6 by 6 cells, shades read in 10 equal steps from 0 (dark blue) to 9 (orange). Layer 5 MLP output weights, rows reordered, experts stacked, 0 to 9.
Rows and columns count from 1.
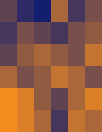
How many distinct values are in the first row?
6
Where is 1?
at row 1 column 2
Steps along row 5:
down down down up up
